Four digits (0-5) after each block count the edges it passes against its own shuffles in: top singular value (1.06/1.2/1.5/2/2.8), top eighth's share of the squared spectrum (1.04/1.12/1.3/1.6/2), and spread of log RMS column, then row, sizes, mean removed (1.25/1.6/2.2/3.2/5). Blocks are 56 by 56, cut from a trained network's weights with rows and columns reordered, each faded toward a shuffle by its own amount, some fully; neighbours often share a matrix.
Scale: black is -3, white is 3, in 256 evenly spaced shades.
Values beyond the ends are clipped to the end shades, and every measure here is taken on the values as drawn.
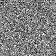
0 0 0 0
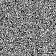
0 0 0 0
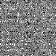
2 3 2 1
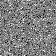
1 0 0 0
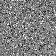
0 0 0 0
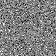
1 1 0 0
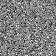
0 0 0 0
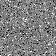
0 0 0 0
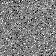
0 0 0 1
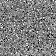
1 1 0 0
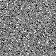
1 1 0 0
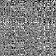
3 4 3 2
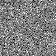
2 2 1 0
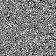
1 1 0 0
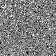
0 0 0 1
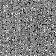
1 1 0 0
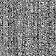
3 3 1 2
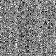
1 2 0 0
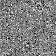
0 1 0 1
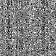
2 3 1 1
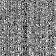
3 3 1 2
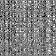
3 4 2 3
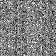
2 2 0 1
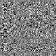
3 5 2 3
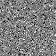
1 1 0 0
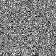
2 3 1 1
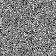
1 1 0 0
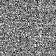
2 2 1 0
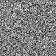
2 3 0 1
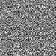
4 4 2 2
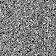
0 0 1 0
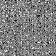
2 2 0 1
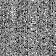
2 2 0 1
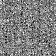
1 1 0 0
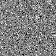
2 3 1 0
